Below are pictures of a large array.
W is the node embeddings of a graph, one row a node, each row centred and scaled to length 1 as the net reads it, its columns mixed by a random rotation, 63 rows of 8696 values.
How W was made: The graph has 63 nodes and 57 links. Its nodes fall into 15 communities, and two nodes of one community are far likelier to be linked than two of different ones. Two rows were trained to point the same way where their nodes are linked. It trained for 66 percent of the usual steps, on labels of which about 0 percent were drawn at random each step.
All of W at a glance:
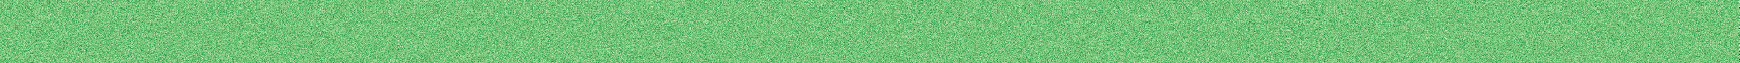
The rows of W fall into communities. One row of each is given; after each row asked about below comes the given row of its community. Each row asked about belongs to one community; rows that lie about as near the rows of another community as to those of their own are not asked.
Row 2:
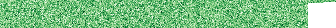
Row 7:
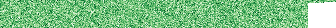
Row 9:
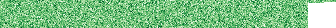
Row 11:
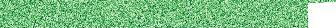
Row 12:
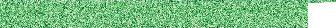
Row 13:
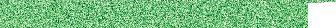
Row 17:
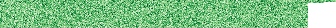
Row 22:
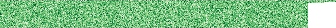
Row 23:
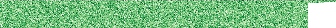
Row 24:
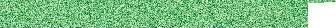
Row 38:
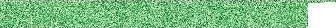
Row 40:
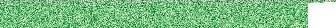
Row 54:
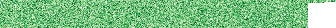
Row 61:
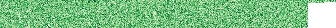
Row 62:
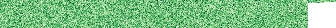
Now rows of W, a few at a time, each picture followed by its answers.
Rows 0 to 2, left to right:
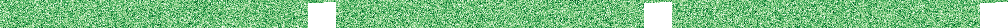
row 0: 40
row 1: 23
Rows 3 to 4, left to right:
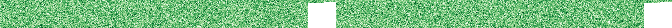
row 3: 40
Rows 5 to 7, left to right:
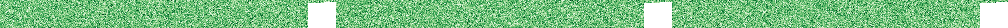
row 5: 61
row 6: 11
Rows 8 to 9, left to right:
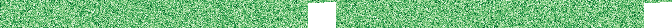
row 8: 7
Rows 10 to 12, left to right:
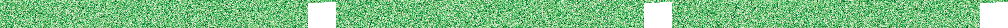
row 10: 12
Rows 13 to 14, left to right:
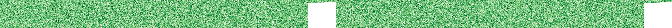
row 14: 24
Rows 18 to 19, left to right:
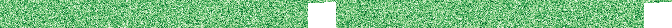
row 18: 22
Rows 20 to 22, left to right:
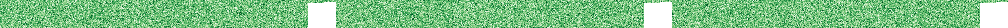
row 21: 22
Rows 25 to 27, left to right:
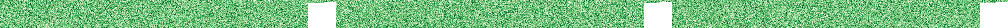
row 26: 61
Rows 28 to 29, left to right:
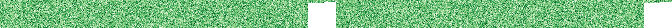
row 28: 54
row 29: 12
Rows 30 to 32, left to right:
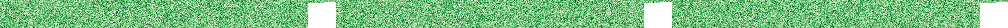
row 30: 38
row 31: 23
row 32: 9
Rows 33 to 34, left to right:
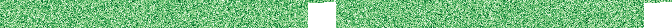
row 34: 61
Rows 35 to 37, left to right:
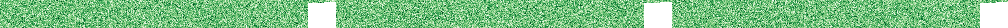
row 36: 13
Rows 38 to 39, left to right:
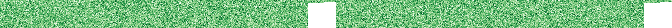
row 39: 24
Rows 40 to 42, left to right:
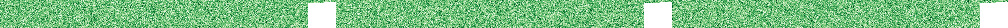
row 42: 7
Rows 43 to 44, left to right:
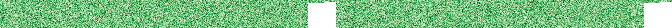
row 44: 40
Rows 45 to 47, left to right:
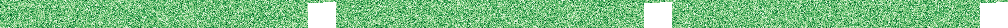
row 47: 9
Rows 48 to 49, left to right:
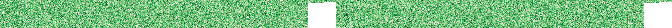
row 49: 2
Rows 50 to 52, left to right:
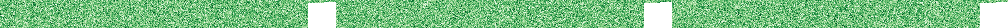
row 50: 22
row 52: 13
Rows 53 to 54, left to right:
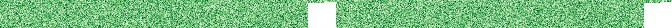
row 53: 62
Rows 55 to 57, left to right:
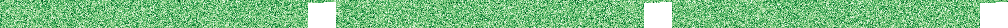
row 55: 17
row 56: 23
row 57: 38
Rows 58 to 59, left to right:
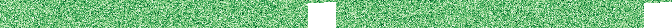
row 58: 17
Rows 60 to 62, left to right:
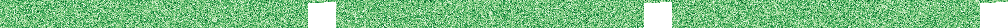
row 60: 24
